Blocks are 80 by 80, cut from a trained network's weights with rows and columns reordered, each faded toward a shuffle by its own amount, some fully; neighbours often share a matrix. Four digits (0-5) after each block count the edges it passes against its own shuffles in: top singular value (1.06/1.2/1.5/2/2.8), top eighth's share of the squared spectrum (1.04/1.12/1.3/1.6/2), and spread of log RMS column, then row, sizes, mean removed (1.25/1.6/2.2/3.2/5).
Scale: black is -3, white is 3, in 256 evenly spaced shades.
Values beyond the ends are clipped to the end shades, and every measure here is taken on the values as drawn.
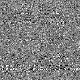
2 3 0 3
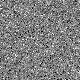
0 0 0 0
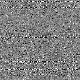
3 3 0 3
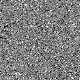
1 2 0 2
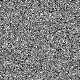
1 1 0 0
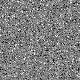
0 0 0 0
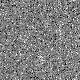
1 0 0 0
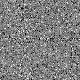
1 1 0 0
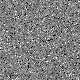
0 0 0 0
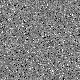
0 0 0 0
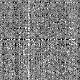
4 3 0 3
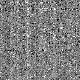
3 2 0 2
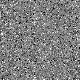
2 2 1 0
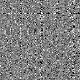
3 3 3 1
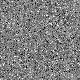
1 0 0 0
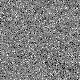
1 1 0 0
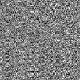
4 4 2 2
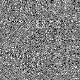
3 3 1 2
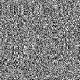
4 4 2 1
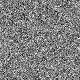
1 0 0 0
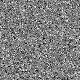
1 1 0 0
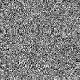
3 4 1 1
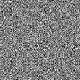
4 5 2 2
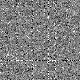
3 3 2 1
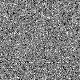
1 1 0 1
